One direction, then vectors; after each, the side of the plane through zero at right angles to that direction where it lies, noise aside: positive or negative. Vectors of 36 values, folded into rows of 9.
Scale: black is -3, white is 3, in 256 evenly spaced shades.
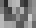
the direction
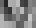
positive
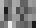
positive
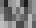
positive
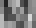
positive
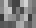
negative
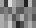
positive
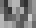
positive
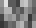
negative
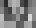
positive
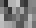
positive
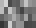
negative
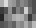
negative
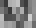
positive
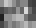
negative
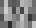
negative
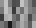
negative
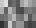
negative
